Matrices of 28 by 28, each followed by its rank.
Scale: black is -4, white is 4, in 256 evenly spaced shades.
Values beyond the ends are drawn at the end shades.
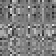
three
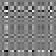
one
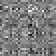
five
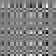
one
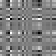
one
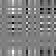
one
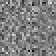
five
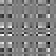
one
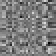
three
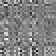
three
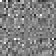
five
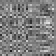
three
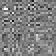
five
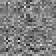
five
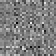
five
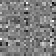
five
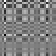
one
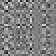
three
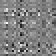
three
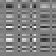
one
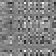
three
